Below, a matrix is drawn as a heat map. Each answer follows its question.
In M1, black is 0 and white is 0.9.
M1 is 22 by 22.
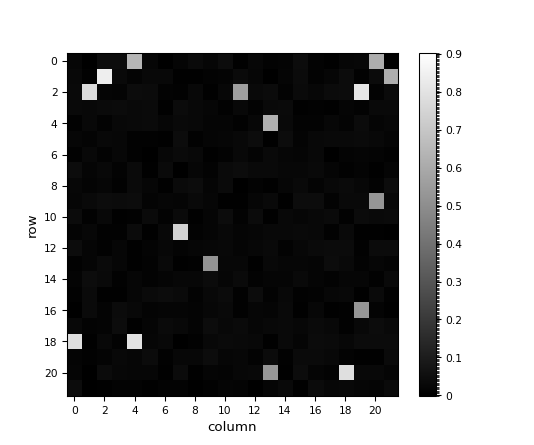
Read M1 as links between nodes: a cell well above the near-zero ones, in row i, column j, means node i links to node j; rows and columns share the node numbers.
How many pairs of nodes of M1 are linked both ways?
1
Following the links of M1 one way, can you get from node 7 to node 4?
no
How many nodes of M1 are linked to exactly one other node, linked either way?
3
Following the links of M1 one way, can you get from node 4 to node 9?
yes
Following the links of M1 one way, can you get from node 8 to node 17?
no
